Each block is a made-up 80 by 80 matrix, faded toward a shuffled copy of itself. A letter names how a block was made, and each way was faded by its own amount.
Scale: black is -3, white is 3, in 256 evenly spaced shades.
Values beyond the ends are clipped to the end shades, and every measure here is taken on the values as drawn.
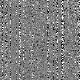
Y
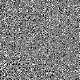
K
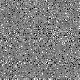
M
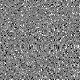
M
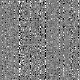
Y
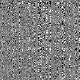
Y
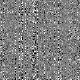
Y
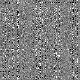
Y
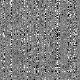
Y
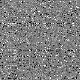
M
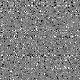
M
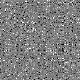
M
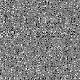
M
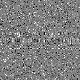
M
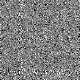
K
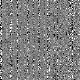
Y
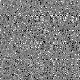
M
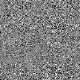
K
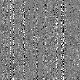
Y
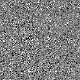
K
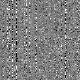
Y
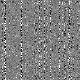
Y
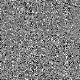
K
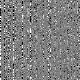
Y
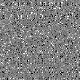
M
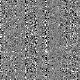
Y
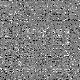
M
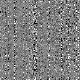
Y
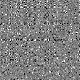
M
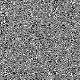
K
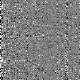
Y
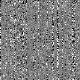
Y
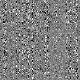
Y
